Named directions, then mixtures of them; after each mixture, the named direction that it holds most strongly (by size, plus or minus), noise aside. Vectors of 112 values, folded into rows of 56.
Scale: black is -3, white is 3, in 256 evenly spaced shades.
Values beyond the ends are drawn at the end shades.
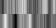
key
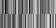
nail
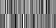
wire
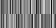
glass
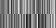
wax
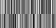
glass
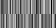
glass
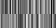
glass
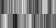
key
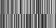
wax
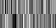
wire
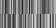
nail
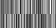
wax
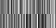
wax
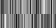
glass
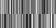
glass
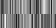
glass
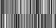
glass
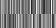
glass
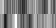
key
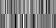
wire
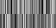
wire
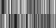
key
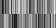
key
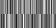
glass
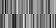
nail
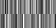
wire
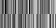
nail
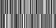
glass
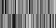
nail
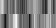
key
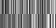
nail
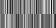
glass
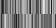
glass
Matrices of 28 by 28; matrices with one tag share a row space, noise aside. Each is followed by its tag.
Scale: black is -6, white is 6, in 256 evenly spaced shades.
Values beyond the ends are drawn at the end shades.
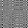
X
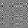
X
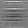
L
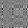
X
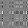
X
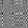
X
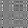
X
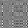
X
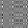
X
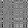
X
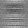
L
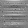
L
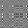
X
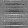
L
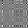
X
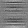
L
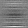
L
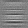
L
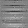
L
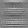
L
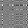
X
